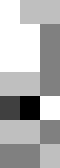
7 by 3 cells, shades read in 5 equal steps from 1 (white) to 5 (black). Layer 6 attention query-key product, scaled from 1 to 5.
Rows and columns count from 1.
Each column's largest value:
4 5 3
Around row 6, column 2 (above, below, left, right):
5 3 2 3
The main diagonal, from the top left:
1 1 3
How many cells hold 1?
6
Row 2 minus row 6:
-1 -1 0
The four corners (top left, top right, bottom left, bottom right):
1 2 3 2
